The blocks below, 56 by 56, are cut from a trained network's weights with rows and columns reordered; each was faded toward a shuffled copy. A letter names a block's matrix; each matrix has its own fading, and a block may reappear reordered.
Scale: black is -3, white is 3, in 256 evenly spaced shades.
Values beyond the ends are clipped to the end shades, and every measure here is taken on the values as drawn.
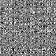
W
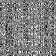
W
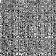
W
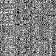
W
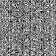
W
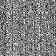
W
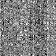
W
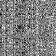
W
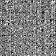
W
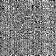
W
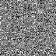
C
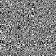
C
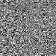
C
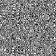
C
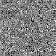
C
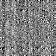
W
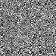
C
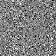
C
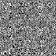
C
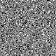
C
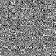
C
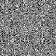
C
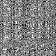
W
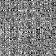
W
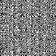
W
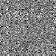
C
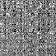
W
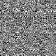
C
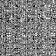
W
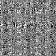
W
